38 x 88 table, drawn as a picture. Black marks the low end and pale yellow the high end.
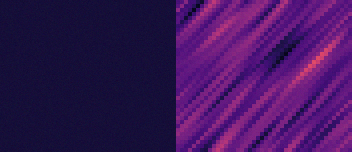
It is made of 1 by 2 panels. Panel 1,1: very low, flat. Panel 1,2: low, slanting up to the right.
